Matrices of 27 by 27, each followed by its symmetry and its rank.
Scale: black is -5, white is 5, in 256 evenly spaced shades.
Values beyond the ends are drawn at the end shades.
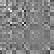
symmetric, rank three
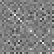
symmetric, rank five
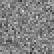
neither, full rank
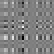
neither, rank one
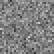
neither, full rank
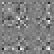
symmetric, rank three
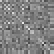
symmetric, rank five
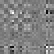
symmetric, rank three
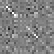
symmetric, rank five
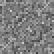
symmetric, full rank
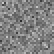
symmetric, full rank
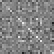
symmetric, rank five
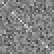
symmetric, full rank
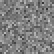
neither, full rank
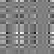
neither, rank one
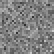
symmetric, full rank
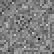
symmetric, full rank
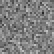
neither, full rank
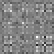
symmetric, rank three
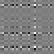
neither, rank one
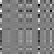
neither, rank one
